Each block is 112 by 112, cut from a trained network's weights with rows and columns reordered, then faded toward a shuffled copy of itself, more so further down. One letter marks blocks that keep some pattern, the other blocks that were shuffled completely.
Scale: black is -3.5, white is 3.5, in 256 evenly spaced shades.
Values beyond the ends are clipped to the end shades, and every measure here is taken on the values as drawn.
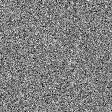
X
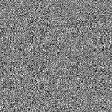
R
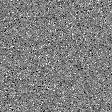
X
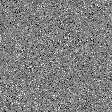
X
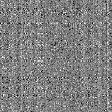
R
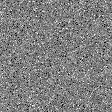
X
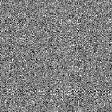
R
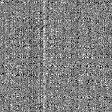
R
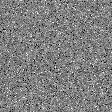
X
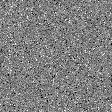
X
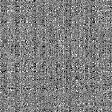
R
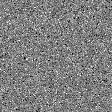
X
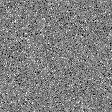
X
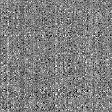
R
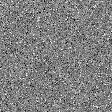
X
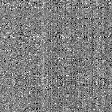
R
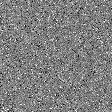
X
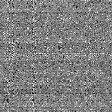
R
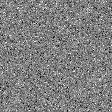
X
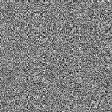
R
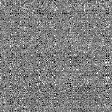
R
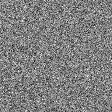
X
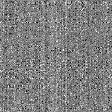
R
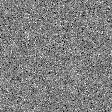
X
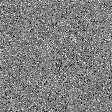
X
